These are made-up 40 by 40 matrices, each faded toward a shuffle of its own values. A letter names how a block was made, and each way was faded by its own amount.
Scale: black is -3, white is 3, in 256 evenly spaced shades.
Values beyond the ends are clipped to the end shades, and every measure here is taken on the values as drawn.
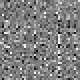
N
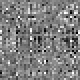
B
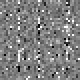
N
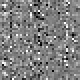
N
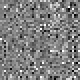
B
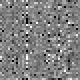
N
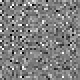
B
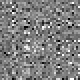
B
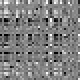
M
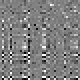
M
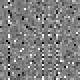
N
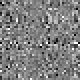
B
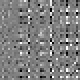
M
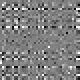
M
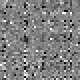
N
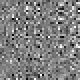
B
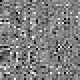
B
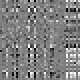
M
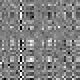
M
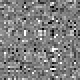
N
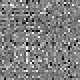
N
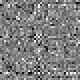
B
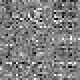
B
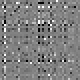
M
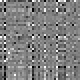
M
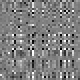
M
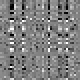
M
